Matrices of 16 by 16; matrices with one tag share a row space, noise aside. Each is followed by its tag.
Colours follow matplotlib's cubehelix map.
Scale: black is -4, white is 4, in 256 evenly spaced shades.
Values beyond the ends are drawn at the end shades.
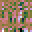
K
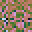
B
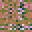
K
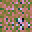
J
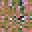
K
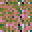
J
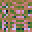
B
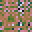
J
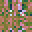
K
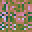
B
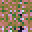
K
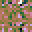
K
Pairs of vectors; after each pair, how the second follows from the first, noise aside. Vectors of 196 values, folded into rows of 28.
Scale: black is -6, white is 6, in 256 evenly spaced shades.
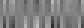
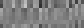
wrapped around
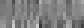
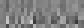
wrapped around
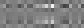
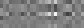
wrapped around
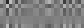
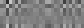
copied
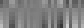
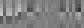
wrapped around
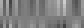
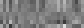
wrapped around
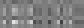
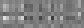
wrapped around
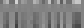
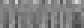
copied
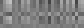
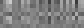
copied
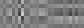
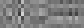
copied
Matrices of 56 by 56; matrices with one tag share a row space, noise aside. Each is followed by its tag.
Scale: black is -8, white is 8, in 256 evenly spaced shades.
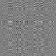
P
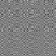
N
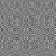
N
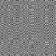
N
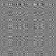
P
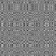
N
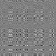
P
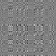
P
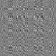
P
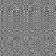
N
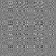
P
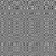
N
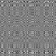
N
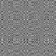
N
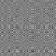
N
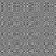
N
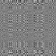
P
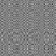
N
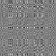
P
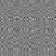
N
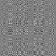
P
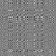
P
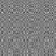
N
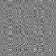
P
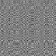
N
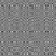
N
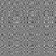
N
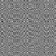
N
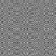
N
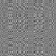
P
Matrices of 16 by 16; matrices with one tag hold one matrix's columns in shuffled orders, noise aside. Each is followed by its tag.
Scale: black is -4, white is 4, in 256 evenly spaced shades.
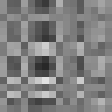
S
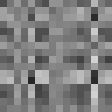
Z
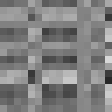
Z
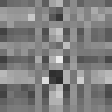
Z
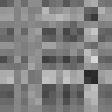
Z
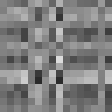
Z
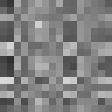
S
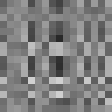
S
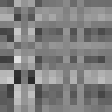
Z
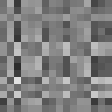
S
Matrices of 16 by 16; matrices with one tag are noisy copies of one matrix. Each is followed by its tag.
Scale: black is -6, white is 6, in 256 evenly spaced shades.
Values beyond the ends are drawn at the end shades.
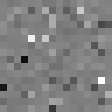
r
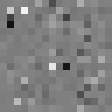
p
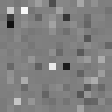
p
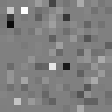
p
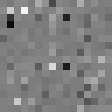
p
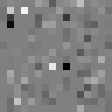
p
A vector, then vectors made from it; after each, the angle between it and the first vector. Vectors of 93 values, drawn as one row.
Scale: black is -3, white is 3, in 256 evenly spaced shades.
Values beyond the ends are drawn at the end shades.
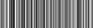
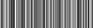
nearly parallel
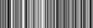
partly opposed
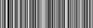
partly opposed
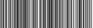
orthogonal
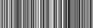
orthogonal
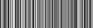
nearly opposite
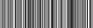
partly opposed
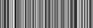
nearly opposite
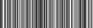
orthogonal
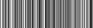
partly opposed
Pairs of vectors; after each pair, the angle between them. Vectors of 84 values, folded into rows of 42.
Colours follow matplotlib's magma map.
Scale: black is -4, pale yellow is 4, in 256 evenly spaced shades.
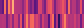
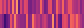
partly aligned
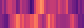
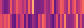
partly opposed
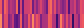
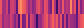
orthogonal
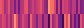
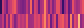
partly opposed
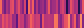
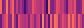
partly aligned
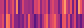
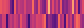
partly opposed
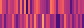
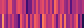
partly aligned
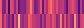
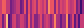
orthogonal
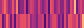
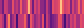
orthogonal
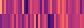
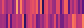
orthogonal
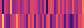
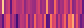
nearly opposite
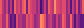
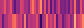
partly opposed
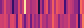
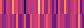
nearly opposite
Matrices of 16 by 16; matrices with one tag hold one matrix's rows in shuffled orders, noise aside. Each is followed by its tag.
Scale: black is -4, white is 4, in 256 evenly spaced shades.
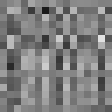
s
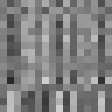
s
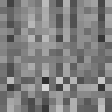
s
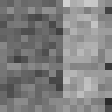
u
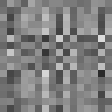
s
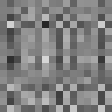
s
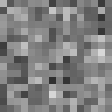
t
